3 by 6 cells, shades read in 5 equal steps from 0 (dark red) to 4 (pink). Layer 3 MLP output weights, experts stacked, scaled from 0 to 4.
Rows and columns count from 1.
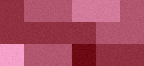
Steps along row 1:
up same up same down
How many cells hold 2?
7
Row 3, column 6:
1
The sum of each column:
6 5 5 4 6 5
